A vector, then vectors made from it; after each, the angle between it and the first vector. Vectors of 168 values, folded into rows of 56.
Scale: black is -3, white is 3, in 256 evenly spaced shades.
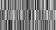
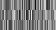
partly aligned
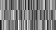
orthogonal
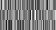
nearly parallel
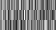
orthogonal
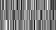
partly opposed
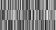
nearly parallel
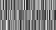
orthogonal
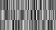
partly opposed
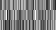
partly aligned
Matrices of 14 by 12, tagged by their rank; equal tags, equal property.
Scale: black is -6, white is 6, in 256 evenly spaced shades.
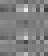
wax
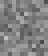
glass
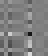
wax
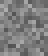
glass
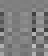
wax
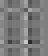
wax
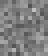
glass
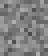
glass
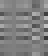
wax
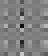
wax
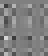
wax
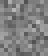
glass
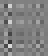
wax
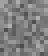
glass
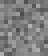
glass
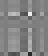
wax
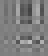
wax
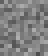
glass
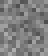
glass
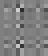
wax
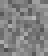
glass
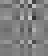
wax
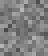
glass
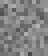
glass
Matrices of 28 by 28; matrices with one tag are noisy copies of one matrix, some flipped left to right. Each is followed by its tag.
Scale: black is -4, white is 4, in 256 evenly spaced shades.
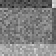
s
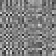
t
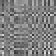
t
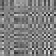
t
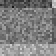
s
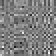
t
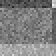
s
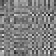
t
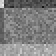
s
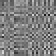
t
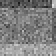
s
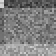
s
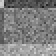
s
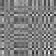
t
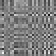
t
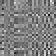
t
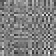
t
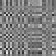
t
